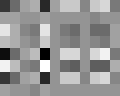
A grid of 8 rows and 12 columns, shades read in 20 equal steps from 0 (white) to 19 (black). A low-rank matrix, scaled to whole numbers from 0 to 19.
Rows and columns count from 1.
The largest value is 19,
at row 5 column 5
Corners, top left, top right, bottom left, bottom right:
15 10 7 8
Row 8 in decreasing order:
9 8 8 8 8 8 8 8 8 8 7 7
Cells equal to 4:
7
